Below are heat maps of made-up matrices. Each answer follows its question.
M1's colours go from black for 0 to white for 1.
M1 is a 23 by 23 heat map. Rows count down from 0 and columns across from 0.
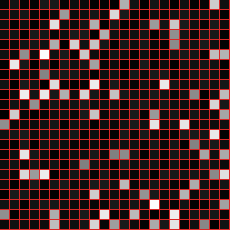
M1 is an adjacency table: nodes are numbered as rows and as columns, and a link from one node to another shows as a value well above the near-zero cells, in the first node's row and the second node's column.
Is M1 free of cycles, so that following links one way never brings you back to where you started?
no
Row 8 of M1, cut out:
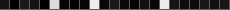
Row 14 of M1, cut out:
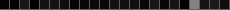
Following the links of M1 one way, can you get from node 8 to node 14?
yes
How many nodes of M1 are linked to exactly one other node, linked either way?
4
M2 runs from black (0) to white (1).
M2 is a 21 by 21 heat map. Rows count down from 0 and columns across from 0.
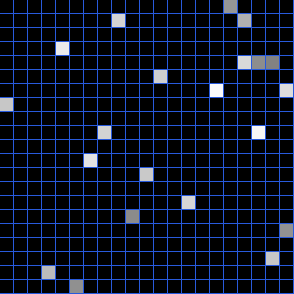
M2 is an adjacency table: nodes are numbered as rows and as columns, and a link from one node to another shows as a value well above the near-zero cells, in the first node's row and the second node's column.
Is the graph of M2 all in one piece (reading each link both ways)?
no
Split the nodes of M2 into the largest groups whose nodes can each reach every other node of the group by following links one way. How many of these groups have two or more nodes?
2
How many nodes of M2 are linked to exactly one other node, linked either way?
5
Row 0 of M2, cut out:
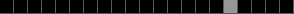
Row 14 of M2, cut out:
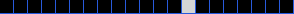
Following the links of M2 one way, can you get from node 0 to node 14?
no
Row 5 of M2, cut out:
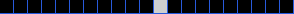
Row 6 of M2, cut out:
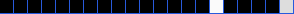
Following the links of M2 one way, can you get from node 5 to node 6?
yes
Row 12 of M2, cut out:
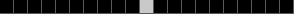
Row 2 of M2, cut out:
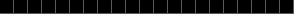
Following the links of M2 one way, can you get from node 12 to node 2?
no
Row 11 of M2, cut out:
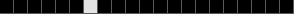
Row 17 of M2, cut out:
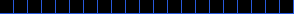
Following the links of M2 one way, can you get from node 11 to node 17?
yes
